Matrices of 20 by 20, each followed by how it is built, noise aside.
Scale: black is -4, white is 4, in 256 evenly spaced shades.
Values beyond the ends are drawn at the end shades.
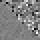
upper triangular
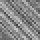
Toeplitz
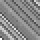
Toeplitz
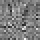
low rank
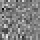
low rank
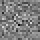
low rank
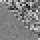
upper triangular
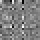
low rank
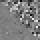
upper triangular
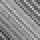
Toeplitz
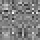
low rank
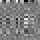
low rank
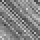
Toeplitz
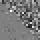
upper triangular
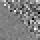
upper triangular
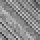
Toeplitz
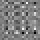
low rank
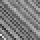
Toeplitz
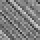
Toeplitz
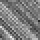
Toeplitz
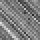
Toeplitz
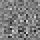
low rank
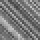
Toeplitz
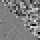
upper triangular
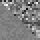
upper triangular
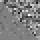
upper triangular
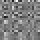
low rank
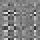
low rank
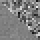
upper triangular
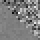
upper triangular
